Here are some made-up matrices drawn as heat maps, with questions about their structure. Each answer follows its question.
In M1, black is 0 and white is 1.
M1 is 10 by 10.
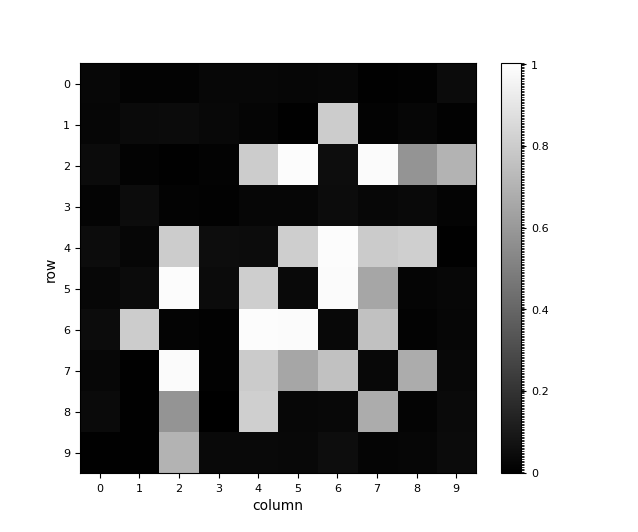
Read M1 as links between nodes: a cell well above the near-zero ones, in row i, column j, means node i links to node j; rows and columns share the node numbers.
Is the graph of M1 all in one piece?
no
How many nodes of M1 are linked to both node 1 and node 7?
1
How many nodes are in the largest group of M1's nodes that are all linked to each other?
4
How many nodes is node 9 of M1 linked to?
1
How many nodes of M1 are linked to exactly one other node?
2
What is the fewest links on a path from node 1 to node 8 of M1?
3
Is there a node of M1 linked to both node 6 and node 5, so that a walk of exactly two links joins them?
yes
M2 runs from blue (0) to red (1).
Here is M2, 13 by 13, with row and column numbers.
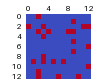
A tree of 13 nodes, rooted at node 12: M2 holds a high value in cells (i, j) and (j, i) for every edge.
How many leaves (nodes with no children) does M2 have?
9
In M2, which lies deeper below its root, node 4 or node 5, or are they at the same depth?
node 5
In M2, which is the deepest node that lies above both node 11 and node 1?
2
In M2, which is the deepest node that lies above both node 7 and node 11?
2
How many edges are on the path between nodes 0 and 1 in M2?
4
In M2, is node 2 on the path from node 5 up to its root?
yes
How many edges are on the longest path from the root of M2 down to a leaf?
4
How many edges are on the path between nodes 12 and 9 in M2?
3
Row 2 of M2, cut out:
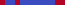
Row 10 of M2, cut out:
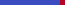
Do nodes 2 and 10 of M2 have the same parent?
yes
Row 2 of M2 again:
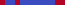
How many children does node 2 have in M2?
3
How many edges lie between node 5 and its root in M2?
4
